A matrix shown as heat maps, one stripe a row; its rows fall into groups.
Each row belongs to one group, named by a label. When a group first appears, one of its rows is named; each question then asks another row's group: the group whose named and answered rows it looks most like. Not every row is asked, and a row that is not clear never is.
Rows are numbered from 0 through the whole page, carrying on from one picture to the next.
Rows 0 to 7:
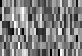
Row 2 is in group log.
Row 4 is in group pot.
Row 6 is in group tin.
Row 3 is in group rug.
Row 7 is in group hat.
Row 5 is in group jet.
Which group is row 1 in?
hat
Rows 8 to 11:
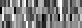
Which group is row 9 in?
log
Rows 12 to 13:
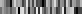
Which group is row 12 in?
pot
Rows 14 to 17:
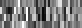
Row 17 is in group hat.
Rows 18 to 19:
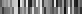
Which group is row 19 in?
rug
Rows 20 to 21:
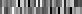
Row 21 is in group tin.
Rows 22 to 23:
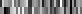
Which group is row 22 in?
log
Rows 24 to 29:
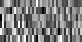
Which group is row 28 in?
pot
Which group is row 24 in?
log
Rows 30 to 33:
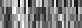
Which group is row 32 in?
hat
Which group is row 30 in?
log
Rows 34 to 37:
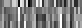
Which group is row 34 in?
log
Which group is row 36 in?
pot
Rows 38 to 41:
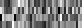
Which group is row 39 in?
pot
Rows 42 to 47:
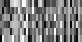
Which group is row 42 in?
rug
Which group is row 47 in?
log
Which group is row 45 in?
rug
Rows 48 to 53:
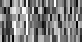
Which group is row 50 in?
hat
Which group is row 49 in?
rug
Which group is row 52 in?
rug
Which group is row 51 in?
jet
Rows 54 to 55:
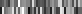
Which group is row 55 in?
hat
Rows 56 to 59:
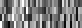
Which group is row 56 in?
hat
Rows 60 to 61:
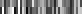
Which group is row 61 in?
tin
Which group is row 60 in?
tin
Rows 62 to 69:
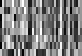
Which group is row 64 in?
log
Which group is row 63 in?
pot
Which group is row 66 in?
log
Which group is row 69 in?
pot
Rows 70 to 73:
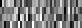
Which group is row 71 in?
rug
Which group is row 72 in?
log
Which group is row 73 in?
tin
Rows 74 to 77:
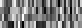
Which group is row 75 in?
rug
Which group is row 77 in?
pot
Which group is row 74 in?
pot
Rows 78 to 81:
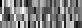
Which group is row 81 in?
hat
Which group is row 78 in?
tin
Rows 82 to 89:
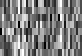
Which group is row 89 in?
hat
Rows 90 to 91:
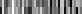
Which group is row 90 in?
tin
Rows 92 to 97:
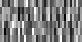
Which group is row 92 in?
rug
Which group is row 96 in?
tin
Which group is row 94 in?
pot
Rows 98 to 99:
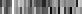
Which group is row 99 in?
tin
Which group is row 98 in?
jet
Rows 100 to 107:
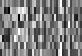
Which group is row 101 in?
hat
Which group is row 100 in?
pot
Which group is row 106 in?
pot
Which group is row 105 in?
rug
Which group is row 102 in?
log
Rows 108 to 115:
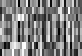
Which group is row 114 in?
rug
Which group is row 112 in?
pot
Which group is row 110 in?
hat
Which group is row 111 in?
pot
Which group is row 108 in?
hat
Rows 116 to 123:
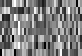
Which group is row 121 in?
rug
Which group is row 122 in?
rug
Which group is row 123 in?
log
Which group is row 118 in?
rug
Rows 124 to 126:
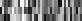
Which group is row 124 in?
hat
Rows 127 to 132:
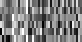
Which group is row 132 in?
jet
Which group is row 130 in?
pot
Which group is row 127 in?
hat
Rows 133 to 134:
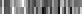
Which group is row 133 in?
hat
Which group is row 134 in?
pot
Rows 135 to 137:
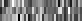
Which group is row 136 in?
rug
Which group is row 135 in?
tin
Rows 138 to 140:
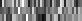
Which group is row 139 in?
jet
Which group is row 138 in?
hat
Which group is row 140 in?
jet
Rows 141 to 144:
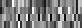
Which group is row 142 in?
jet
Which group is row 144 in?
tin
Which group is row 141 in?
jet
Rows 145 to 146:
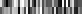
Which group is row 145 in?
hat
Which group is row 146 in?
log
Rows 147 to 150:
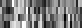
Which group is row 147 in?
jet
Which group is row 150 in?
rug
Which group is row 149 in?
rug
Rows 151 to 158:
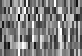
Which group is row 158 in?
tin
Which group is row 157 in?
hat
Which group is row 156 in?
tin
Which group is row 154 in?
jet
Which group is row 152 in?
rug
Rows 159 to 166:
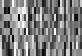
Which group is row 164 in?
rug
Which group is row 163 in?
log
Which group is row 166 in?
pot
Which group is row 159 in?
pot
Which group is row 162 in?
hat
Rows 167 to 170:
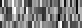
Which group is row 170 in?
log
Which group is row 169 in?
pot
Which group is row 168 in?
jet
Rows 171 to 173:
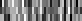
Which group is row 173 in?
pot
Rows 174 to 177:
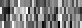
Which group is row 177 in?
pot
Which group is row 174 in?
jet
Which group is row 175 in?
hat
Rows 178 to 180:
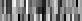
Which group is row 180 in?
pot
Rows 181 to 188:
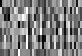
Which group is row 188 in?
jet
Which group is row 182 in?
rug
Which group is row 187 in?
log
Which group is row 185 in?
log
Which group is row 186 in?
jet
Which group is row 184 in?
pot
